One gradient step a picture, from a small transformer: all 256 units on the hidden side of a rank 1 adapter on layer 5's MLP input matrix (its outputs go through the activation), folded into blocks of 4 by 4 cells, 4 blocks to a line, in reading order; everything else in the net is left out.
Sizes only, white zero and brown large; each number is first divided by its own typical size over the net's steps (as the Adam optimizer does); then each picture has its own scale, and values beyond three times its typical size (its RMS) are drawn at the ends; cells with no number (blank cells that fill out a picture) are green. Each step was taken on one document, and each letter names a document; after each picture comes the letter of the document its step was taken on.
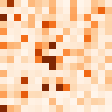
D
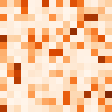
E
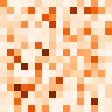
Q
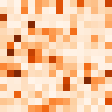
E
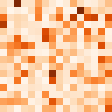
E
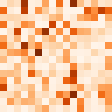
E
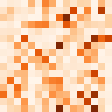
Q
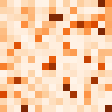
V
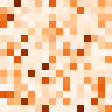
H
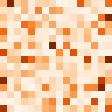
D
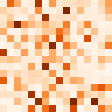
H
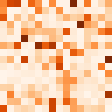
D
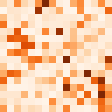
E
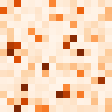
V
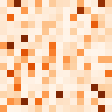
H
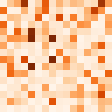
E
